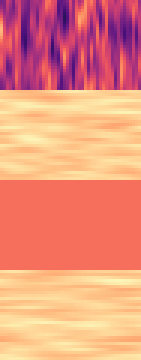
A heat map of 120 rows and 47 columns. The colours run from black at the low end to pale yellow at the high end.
It is made of 4 by 1 panels. Panel 1,1: middling, streaked downward, strong in contrast. Panel 2,1: very high, streaked across, faint in contrast. Panel 3,1: high, flat. Panel 4,1: very high, streaked across, faint in contrast.
